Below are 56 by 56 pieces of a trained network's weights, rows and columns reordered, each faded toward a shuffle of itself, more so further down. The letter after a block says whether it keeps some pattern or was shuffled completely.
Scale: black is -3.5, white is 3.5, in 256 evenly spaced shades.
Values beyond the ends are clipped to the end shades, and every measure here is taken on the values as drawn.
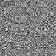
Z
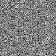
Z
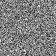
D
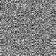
Z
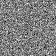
D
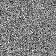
D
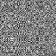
Z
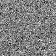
D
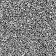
D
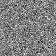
D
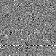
Z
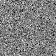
D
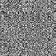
Z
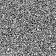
D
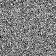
D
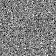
D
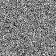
D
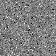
D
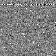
Z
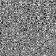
Z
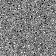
D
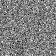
D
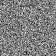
D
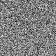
D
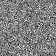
D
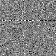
Z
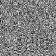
Z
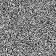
D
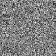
Z
